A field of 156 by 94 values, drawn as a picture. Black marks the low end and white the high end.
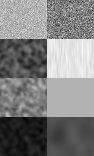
The table splits into 4 rows of 2 panels. Panel 1,1: high, fine-grained. Panel 1,2: middling, fine-grained, strong in contrast. Panel 2,1: low, blotchy. Panel 2,2: very high, streaked downward, faint in contrast. Panel 3,1: middling, blotchy. Panel 3,2: high, flat. Panel 4,1: very low, blotchy, faint in contrast. Panel 4,2: low, smooth, faint in contrast.
